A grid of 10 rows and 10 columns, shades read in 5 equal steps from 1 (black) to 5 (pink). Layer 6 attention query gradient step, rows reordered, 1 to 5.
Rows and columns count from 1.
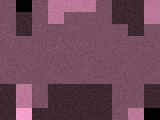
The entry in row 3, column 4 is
3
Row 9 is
2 4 3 2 2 2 2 3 3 2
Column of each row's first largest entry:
4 4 1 1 1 1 1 2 2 2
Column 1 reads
3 3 3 3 3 3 3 2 2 2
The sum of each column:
27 30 29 29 28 28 27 28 28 28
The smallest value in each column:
2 1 2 2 2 2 2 2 2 1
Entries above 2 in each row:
7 7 8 10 10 10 10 4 4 3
